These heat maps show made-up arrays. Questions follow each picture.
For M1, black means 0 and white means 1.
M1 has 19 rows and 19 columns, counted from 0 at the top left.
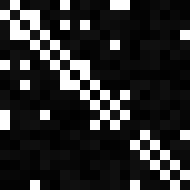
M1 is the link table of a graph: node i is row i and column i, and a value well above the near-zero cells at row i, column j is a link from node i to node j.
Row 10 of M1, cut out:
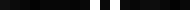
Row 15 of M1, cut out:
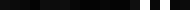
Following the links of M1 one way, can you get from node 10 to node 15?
yes
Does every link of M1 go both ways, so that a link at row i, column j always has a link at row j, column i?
yes
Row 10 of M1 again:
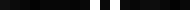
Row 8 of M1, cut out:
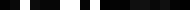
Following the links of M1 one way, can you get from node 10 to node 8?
yes
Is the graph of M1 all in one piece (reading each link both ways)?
yes
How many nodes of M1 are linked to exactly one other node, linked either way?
0
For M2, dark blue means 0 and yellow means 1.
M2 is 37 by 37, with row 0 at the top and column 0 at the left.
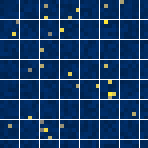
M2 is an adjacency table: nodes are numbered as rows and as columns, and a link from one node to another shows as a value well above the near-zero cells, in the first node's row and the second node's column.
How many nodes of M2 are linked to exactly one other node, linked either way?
7
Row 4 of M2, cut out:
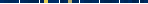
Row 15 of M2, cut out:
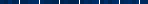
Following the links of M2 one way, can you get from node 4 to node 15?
yes
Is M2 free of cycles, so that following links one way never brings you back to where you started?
yes
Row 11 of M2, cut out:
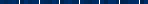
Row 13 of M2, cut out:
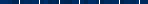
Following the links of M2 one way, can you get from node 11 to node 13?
no
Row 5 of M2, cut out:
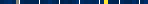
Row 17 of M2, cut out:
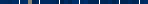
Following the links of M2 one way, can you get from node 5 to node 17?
yes
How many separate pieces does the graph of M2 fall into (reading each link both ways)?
9
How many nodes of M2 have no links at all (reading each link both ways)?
8
